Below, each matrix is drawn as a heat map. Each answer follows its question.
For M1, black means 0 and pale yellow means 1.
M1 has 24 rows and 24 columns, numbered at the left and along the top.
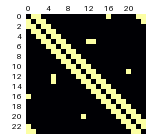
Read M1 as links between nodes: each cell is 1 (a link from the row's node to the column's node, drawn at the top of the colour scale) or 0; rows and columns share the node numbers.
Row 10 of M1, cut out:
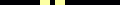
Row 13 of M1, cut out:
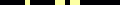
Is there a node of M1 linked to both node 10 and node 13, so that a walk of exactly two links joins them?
yes
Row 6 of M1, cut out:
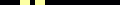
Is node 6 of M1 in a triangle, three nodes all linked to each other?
yes
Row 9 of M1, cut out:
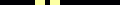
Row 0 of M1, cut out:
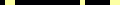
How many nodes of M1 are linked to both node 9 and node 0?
0
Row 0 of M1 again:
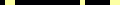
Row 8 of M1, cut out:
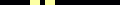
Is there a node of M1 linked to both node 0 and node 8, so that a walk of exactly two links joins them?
no
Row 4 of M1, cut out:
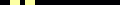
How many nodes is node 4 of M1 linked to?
4
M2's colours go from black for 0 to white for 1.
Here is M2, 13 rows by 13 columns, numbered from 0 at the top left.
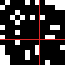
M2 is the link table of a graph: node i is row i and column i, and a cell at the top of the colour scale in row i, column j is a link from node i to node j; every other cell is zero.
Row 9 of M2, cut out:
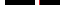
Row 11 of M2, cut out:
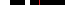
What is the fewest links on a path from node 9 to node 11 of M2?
2
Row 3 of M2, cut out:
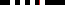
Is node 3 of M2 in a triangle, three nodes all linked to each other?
no
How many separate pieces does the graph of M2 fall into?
2
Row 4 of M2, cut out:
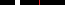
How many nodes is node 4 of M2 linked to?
1
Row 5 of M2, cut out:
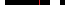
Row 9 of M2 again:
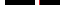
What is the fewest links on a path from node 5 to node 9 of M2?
2
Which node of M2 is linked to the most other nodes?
node 0
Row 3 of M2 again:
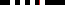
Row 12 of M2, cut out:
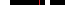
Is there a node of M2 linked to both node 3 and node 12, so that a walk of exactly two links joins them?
no
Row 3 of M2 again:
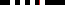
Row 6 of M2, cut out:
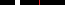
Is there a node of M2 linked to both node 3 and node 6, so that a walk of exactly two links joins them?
no
